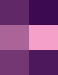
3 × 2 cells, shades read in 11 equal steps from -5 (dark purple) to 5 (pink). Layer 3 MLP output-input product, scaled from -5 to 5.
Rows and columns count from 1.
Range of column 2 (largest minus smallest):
10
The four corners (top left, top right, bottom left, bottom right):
-3 -5 -2 -4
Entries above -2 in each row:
0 2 0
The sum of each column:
-4 -4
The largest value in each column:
1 5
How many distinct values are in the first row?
2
